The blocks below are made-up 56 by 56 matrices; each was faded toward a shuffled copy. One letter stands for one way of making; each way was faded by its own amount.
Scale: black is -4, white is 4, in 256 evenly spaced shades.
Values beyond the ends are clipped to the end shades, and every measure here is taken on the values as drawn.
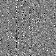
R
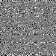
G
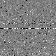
G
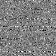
G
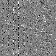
R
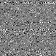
G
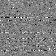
G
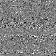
G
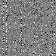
R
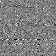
G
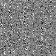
R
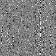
R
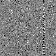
R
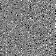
R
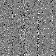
R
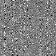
R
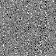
R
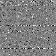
G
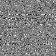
G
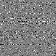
G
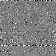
G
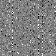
R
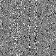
R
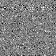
G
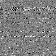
G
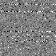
G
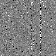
R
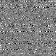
G
